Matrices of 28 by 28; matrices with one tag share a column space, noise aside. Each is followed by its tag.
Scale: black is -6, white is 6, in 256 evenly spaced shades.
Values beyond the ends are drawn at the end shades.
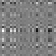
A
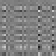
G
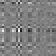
A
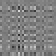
G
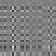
G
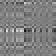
A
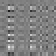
G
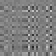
G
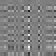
G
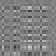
G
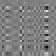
G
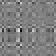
A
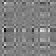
A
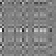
A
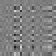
G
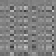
G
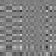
G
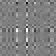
A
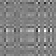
A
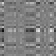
A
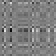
A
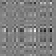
A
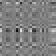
A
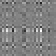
A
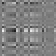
A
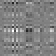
A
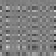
G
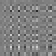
G
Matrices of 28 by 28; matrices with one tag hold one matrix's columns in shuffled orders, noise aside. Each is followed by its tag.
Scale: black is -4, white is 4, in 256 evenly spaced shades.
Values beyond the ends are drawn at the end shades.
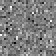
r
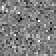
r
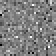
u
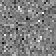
r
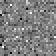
u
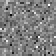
u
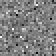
u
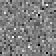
u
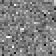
u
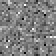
u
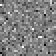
u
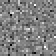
u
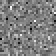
r
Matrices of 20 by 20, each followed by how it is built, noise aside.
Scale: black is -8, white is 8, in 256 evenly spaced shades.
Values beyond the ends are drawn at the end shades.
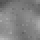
smooth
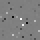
sparse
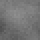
smooth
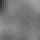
smooth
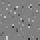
sparse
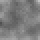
smooth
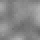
smooth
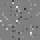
sparse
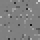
sparse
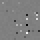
sparse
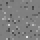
sparse
